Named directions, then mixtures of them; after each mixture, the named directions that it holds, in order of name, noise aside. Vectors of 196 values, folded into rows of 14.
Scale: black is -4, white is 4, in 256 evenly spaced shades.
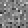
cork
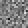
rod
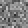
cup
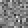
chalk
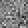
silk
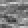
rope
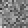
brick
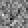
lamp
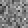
cork, cup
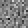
rod, silk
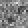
lamp, rod, rope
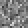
chalk, lamp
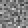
cork, rod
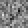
lamp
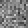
cup, lamp, silk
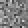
brick, chalk, lamp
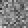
brick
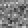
brick, rod, rope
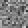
brick, rod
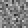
brick, chalk, cup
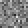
chalk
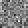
chalk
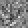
lamp, rod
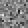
cork, lamp, silk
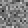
cup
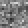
lamp, rope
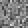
chalk, lamp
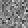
rod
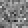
chalk, cup, rope
